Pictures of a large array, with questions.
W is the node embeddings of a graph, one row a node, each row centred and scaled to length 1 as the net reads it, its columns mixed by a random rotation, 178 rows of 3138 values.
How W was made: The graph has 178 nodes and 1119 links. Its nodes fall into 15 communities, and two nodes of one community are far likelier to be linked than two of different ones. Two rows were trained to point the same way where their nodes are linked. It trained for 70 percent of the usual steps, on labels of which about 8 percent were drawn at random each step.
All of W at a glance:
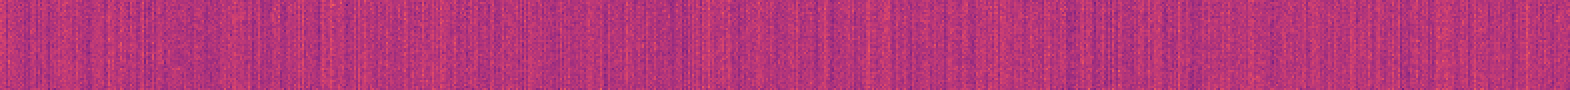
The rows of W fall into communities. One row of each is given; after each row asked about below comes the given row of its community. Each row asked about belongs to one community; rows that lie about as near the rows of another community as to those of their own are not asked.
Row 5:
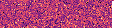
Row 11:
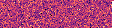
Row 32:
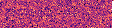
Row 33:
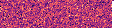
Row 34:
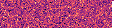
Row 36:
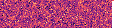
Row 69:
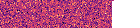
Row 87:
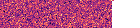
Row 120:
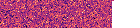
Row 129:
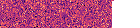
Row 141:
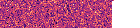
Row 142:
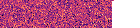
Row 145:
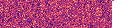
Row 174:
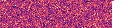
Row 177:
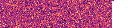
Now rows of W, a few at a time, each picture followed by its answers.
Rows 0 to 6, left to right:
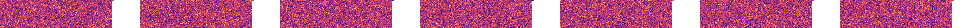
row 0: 129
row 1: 142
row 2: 33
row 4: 36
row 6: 36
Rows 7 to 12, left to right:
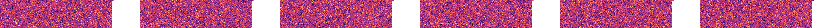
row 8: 5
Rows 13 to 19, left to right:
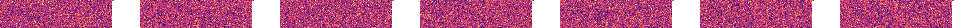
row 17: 69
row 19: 11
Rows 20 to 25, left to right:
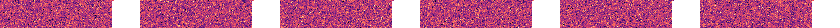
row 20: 5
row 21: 11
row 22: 5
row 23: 32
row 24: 141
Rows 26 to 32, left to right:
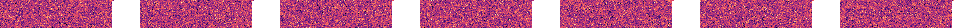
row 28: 11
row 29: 32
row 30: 142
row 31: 32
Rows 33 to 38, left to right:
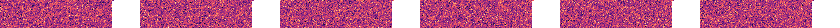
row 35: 32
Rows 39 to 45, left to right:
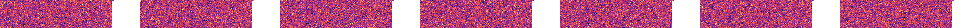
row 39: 120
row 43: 32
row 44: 33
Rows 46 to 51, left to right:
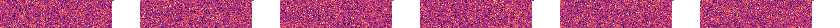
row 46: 129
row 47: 69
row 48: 142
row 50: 69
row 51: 120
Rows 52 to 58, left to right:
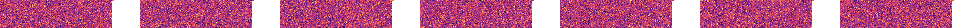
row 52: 36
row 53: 142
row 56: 129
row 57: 5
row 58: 11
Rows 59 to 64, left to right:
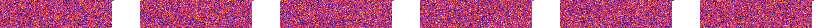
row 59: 5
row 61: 32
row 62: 34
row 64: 69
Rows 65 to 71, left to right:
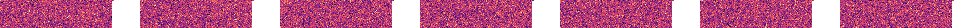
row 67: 120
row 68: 69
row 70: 5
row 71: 177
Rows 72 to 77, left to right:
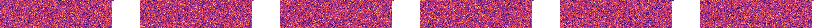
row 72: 11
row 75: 69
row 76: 33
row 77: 142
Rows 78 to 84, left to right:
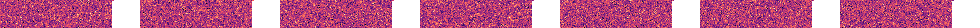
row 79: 32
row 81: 129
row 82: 120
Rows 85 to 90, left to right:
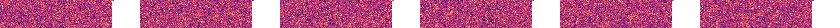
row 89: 87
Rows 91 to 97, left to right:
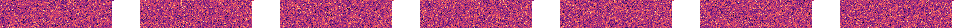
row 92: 36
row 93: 87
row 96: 177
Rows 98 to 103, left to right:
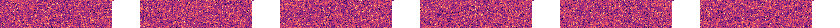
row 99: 145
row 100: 33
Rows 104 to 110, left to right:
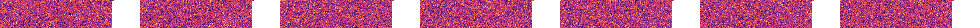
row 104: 120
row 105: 129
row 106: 69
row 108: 120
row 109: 36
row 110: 36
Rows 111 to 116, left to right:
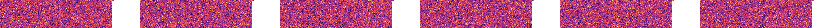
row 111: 87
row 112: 69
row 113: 34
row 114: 11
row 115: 141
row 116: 34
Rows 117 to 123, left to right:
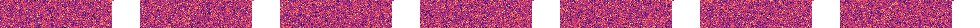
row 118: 87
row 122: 120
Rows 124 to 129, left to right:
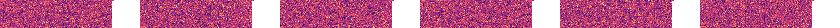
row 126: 129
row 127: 33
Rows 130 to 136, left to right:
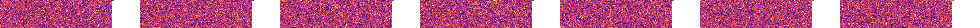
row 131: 174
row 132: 11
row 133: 177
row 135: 69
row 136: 87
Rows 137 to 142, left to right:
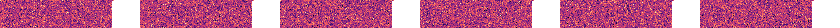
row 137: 5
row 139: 87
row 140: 120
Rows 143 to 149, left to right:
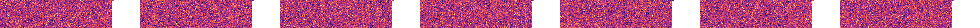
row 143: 32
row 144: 33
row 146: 142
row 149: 34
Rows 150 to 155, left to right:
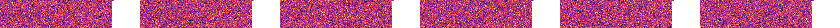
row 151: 5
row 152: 142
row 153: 34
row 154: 11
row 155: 34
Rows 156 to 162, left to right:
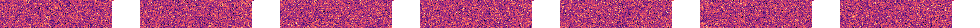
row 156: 87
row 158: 5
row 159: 11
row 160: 34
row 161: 33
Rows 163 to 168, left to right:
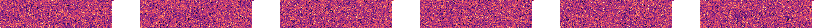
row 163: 142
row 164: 129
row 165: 32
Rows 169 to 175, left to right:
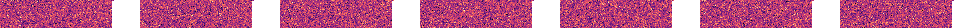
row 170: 120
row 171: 142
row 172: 174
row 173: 145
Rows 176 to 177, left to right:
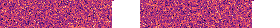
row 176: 34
